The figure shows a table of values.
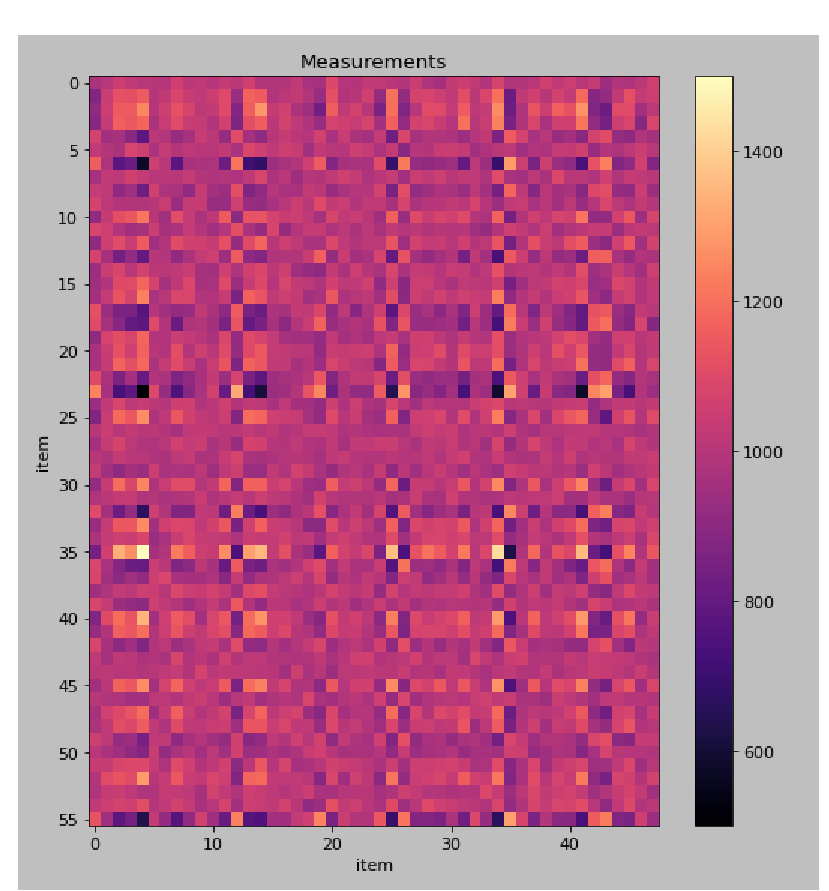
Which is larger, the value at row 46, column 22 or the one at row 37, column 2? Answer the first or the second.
the first
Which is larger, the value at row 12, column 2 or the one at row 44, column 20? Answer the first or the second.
the first
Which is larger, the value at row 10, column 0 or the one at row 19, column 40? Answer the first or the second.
the second
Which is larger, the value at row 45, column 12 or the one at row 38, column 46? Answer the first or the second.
the second
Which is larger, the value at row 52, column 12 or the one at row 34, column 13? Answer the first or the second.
the second
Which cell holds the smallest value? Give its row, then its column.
23, 4
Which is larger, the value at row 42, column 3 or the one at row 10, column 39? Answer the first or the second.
the second
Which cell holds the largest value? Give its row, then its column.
35, 4
